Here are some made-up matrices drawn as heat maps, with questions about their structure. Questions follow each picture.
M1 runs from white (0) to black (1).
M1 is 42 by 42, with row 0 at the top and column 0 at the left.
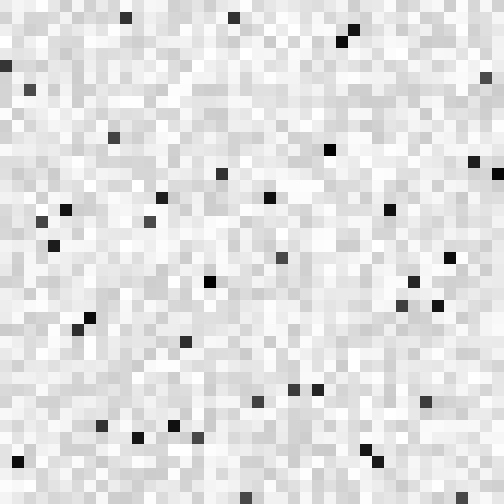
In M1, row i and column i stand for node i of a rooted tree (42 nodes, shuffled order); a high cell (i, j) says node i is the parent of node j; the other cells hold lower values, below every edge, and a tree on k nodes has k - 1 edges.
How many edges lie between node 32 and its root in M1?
5
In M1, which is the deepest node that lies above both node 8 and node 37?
33
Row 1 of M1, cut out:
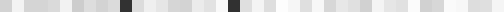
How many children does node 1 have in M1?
2
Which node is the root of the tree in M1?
25
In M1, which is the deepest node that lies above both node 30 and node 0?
21
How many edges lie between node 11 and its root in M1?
2
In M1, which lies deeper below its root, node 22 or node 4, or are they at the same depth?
node 4
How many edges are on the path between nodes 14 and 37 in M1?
4
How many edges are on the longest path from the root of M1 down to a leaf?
9
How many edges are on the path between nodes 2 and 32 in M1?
3
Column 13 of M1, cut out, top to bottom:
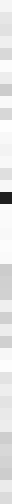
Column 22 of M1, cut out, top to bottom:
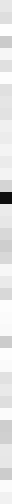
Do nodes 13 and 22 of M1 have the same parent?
yes
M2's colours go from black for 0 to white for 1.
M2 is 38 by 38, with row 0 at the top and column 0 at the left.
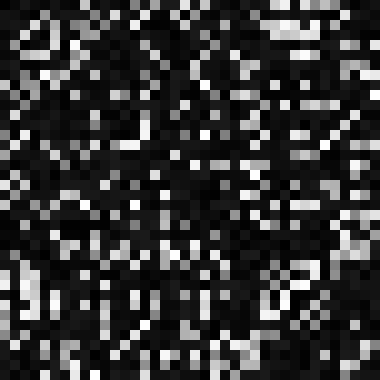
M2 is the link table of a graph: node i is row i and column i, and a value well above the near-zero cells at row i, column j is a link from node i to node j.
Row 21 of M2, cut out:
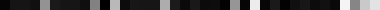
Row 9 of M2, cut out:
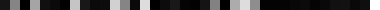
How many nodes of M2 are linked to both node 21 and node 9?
4
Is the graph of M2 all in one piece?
yes
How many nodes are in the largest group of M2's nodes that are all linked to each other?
6
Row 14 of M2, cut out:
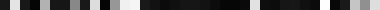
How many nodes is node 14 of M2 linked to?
12
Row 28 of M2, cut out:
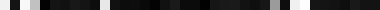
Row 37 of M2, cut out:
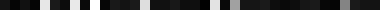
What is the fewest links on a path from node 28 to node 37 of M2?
3
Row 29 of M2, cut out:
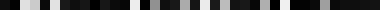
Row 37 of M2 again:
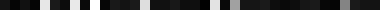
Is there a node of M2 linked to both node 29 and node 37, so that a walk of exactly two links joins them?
no
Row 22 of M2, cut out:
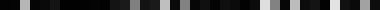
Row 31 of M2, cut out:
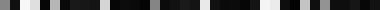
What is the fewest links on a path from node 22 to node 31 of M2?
2
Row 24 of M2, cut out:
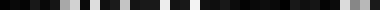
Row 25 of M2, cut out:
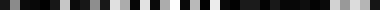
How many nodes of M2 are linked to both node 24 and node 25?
8
